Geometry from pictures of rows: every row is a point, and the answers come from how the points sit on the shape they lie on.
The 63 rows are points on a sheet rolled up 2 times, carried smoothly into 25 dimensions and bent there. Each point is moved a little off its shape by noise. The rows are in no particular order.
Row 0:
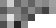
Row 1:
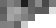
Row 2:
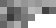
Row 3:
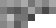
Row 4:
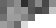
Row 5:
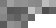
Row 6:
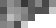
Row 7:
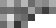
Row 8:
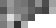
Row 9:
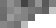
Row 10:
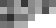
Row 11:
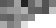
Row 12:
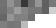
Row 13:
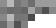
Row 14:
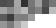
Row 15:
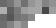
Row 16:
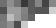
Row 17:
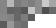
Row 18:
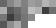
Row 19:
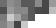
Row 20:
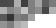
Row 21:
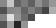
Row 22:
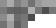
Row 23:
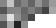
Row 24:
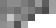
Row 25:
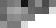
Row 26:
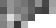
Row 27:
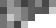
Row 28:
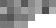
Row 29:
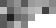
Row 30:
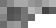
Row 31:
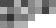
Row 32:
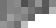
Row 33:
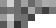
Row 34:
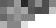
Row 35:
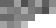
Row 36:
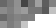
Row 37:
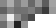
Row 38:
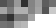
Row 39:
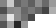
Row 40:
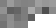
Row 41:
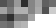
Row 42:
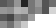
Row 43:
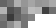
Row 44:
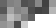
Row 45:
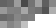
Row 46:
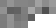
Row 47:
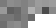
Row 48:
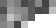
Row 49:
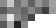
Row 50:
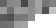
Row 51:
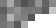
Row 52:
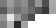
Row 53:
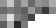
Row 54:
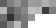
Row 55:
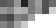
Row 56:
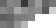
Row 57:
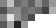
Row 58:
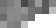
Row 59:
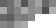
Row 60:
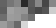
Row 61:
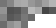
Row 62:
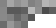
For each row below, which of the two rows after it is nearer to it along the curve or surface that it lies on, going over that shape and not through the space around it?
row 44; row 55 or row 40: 55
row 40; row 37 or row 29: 29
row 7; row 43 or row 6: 6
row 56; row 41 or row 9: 9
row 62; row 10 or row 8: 10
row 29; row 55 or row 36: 55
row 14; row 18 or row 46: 18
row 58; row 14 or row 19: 14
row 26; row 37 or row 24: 37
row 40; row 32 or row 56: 56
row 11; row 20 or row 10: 20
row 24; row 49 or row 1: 1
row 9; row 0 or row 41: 41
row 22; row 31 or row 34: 31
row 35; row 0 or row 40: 40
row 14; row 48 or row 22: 48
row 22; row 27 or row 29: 29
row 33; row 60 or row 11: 60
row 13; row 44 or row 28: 28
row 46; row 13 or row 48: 13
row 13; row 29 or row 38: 29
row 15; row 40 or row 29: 40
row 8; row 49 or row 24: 49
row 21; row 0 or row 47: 0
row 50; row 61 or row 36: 36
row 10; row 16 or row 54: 54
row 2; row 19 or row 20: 20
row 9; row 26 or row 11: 11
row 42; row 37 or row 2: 2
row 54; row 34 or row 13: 13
